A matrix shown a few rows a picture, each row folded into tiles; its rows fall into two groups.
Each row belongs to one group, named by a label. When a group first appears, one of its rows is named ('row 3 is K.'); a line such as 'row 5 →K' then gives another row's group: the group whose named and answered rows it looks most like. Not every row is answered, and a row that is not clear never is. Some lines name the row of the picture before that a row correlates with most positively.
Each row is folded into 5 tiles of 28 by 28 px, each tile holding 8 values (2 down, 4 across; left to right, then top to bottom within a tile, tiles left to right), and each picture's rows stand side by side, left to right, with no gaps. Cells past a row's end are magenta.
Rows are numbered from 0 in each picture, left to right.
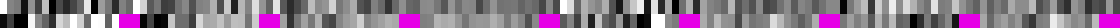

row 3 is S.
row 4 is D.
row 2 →S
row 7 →S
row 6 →D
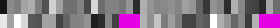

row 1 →S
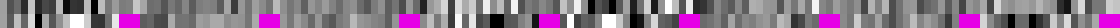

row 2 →S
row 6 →S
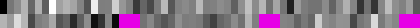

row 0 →D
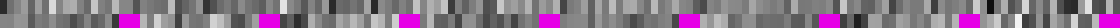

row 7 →S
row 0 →D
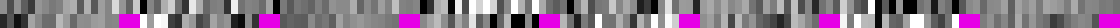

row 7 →D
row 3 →D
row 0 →D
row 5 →D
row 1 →D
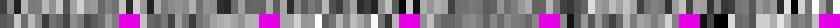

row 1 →S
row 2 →S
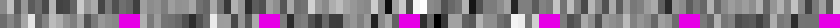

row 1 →S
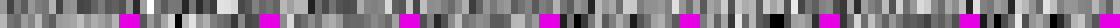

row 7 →D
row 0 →S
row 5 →D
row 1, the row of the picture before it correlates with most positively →0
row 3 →D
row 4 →D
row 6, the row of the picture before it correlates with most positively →5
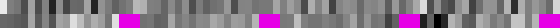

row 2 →S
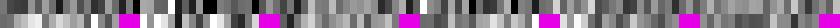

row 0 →S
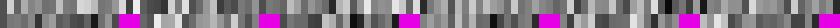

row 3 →D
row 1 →S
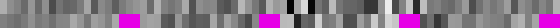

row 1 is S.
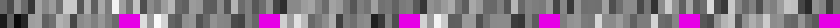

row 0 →D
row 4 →S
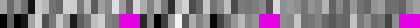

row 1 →D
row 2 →S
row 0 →D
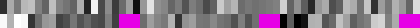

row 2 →D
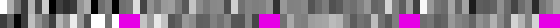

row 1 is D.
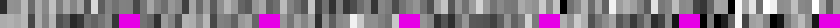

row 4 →D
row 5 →D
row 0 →D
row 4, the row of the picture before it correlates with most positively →1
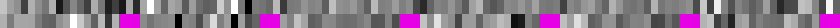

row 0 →S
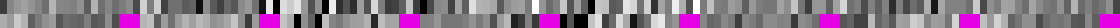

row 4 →D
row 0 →D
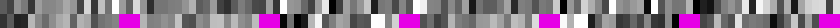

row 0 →D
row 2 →D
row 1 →S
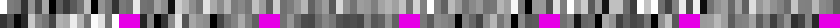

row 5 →D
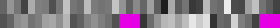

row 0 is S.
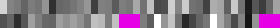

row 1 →S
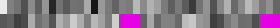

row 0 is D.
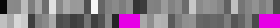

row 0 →D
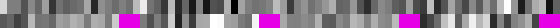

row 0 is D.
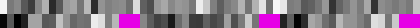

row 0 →D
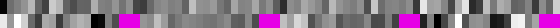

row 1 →D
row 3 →D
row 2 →D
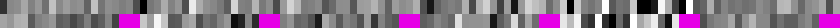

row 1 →D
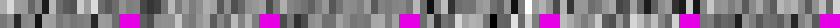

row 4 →S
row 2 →D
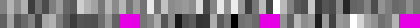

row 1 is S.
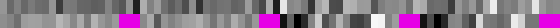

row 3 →D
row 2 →D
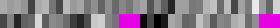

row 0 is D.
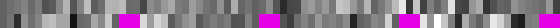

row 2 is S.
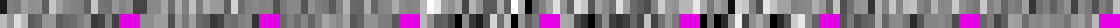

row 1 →D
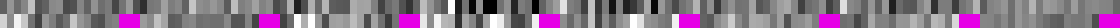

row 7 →D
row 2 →S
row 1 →D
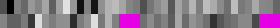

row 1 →D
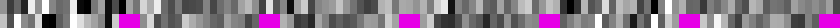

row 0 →S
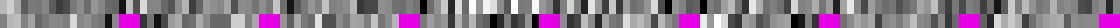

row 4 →S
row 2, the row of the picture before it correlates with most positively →0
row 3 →D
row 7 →S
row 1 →D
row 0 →S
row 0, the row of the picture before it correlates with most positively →1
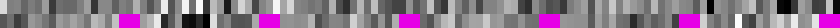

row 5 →S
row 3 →S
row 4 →D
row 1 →S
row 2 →S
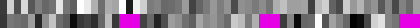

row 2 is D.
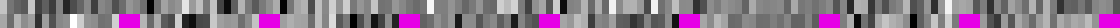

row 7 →S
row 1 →S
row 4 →D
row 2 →D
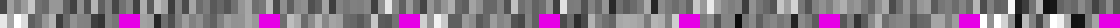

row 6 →D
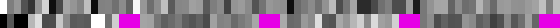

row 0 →D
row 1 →S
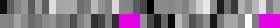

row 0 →D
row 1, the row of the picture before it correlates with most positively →3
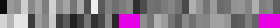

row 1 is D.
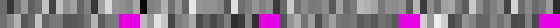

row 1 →D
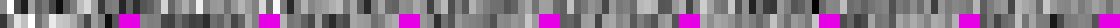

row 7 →D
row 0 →S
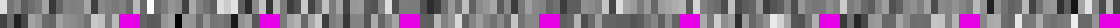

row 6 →D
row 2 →S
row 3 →S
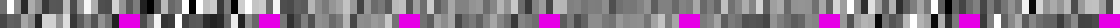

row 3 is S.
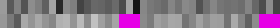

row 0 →S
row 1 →S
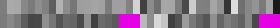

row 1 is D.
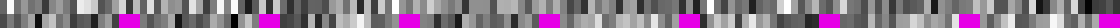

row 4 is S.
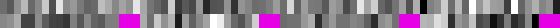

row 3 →D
